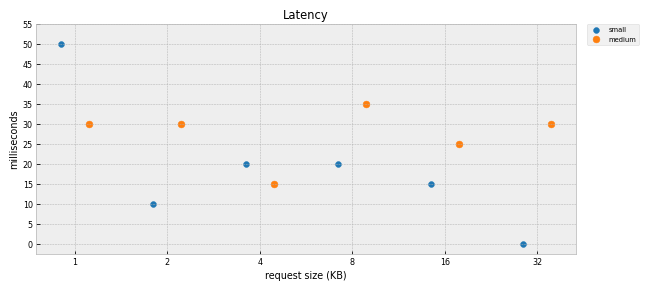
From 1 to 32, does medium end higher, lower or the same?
the same
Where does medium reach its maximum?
8
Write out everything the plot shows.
Title: Latency
x-axis: request size (KB), ticks 1 2 4 8 16 32
y-axis: milliseconds, ticks 0 5 10 15 20 25 30 35 40 45 50 55
Legend: small, medium
Values:
small: 50 10 20 20 15 0
medium: 30 30 15 35 25 30
